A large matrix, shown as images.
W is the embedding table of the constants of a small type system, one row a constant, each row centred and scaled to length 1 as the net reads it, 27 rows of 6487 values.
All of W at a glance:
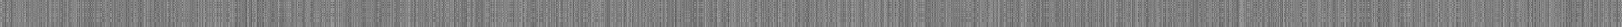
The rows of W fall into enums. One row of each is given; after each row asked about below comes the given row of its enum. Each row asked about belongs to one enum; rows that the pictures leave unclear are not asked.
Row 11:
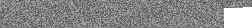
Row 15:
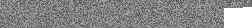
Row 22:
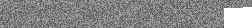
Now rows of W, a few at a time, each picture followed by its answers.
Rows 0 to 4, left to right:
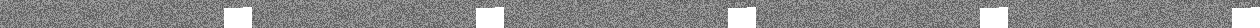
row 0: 22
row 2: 15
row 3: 22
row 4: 15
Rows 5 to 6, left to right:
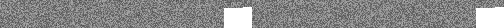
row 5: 15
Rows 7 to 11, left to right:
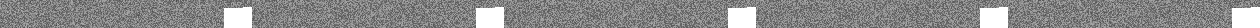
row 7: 15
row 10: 22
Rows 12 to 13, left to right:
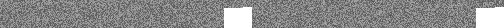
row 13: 15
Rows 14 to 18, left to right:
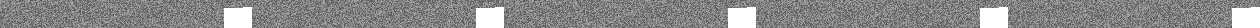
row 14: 11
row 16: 11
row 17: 22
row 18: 22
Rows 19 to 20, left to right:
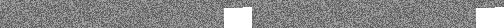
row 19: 11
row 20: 11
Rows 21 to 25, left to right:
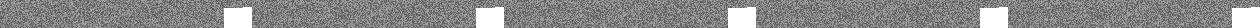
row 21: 11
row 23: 22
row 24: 22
